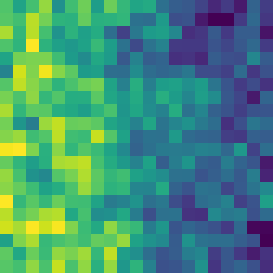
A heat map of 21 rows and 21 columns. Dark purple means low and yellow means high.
Slope: up to the left. Odd rows or columns: none. Stripes: none.
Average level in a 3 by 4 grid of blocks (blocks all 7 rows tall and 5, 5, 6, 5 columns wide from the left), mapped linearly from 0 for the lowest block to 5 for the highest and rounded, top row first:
5310 / 5421 / 5410
